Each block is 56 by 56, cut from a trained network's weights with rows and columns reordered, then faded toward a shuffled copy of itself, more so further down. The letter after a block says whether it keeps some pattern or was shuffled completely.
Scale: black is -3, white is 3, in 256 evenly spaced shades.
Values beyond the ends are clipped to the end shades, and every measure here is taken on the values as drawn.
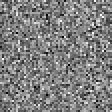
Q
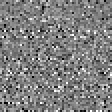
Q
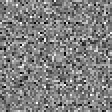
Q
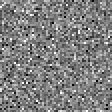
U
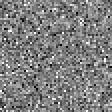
U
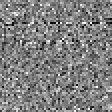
Q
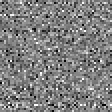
Q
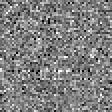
Q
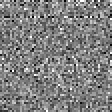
Q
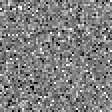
U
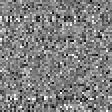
Q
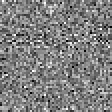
Q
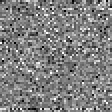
Q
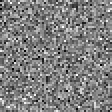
U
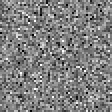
Q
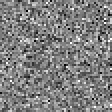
Q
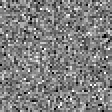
U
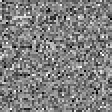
Q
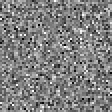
U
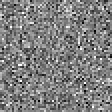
Q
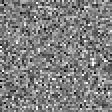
U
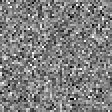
U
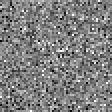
U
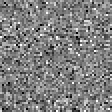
Q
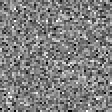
Q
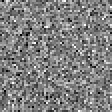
U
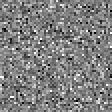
Q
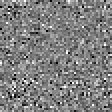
Q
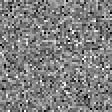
U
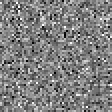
Q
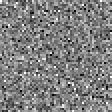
U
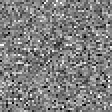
Q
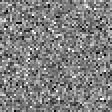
U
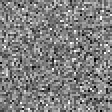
U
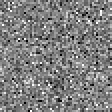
U
